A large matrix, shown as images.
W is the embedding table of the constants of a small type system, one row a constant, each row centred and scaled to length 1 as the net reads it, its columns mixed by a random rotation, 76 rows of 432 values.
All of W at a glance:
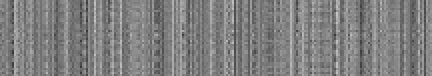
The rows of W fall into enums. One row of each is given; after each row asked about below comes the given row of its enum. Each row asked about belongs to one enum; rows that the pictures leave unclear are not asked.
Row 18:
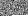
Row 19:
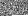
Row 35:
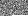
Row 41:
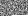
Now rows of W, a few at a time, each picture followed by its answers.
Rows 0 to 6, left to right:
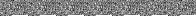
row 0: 18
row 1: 19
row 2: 19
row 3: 19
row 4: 19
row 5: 41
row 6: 18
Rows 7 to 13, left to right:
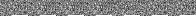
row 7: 41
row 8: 19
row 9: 19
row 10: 19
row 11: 35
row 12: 41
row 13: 41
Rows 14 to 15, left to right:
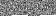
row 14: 41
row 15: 18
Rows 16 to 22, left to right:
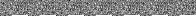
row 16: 19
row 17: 41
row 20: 19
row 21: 19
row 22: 41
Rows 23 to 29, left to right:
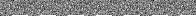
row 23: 18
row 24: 35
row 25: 41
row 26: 35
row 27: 41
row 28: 18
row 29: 35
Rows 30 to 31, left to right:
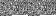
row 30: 19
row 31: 19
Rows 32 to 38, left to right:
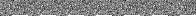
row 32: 18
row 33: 35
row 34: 35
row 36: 18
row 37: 35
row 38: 19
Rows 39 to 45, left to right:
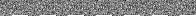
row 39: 35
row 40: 41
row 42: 18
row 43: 18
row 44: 35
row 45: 41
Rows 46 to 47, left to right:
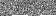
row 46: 19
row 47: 35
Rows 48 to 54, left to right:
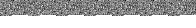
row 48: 18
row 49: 35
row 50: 18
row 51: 18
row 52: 18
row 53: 18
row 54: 19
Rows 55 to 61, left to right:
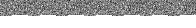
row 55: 41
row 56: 35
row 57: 18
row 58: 35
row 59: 19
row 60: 35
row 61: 19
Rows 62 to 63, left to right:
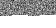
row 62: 18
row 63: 41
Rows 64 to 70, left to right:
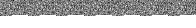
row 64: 18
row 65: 41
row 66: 41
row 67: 41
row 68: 35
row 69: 19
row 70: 19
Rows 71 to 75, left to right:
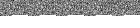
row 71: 18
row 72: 41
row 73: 41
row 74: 19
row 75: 35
